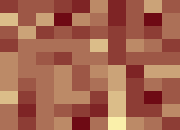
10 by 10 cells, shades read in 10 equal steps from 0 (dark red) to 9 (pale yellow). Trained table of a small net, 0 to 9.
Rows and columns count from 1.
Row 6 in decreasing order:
6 6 6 5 5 5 4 4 3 1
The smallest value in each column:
2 1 2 0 0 1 1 1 0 2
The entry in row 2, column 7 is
1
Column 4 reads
2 0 3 4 2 5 5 5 3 5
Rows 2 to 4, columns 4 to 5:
0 5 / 3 2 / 4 4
